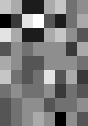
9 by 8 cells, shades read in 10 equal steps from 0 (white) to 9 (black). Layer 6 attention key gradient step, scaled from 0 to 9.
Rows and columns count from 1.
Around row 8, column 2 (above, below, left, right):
4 5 6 4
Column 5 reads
3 6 3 4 4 1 4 6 4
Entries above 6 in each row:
2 3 2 1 0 1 1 0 1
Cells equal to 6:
12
